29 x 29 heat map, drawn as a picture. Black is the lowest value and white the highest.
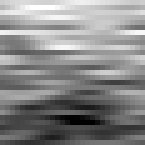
The bottom middle is the ninth with the lowest average. Streaks run across, left to right. The field climbs toward the top.
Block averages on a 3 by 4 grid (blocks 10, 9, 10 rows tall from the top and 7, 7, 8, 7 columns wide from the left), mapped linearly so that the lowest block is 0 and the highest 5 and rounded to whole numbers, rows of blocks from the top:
4554 / 2223 / 1001
